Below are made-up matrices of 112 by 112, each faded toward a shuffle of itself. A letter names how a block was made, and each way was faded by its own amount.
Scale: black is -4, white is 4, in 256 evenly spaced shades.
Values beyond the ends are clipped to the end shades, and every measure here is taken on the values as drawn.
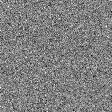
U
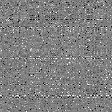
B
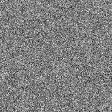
U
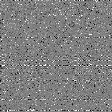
B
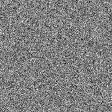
U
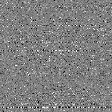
B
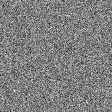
U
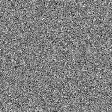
U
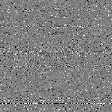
B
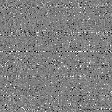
B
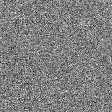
U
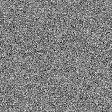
U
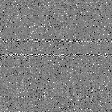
B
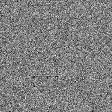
U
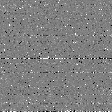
B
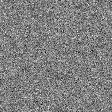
U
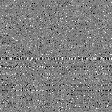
B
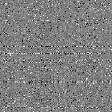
B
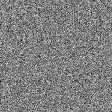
U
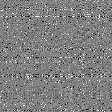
B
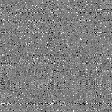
B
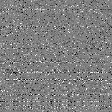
B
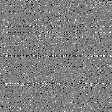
B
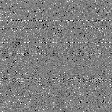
B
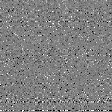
B
